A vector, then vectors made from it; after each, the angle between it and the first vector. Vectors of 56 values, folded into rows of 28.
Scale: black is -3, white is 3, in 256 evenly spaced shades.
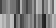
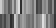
nearly opposite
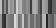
partly opposed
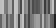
partly opposed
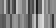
partly opposed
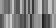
partly aligned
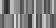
partly opposed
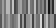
orthogonal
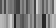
nearly parallel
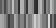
orthogonal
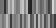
orthogonal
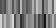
nearly parallel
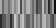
nearly opposite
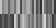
nearly opposite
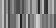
orthogonal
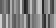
partly aligned
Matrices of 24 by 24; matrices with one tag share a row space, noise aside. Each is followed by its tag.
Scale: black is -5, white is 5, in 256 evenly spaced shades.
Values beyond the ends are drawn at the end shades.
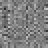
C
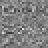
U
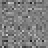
U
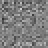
U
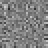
C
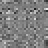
C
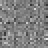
C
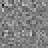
U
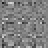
U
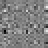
C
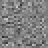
U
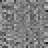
C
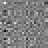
C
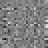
C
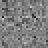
U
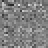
U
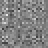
U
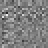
U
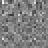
U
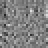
C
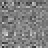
U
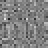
C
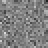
C
